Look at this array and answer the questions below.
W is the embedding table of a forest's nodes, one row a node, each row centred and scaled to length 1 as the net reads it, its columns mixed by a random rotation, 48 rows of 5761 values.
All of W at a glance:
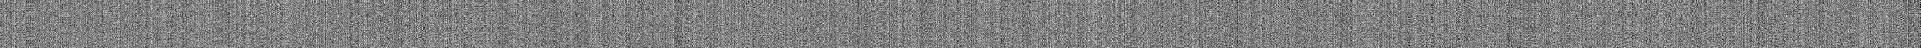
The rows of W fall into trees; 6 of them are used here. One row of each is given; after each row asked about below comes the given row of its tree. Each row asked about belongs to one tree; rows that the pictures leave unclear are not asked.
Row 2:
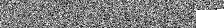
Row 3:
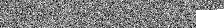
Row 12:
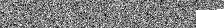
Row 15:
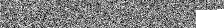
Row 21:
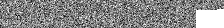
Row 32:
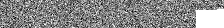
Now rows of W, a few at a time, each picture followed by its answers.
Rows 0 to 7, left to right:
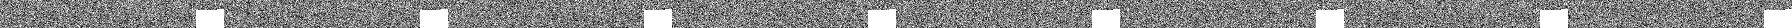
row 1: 2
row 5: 21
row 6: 2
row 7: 21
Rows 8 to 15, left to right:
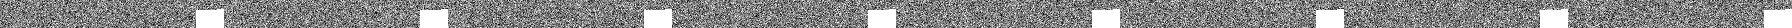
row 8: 2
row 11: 3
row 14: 12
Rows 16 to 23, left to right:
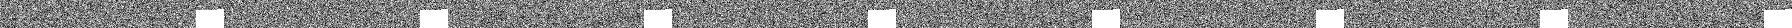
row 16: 15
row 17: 21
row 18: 2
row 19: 21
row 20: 2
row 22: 21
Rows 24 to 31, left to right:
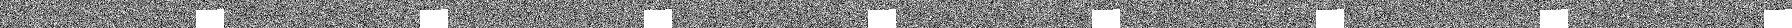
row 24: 32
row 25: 3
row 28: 2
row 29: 2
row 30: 15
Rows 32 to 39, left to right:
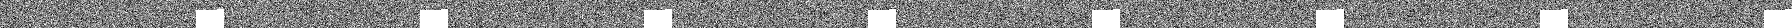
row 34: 12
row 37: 12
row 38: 21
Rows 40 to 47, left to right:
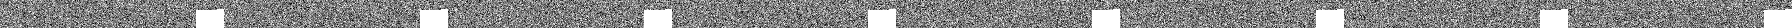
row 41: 2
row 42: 21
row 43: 2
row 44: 32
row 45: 21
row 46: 21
